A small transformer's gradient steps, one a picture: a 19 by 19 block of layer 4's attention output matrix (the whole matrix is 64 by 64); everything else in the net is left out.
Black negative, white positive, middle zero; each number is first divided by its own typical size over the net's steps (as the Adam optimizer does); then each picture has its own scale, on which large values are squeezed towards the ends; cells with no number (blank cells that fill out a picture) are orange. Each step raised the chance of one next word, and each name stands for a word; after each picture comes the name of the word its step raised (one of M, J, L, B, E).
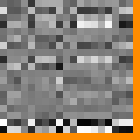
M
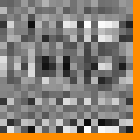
M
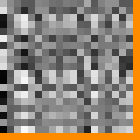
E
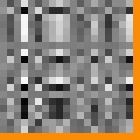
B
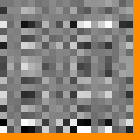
M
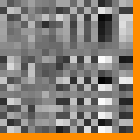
B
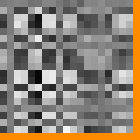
E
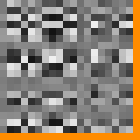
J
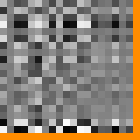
M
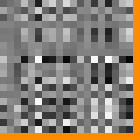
B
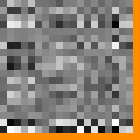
M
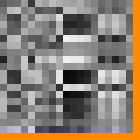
E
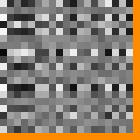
J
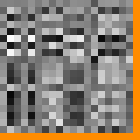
E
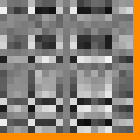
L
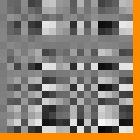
L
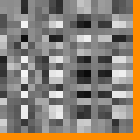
E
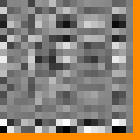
M
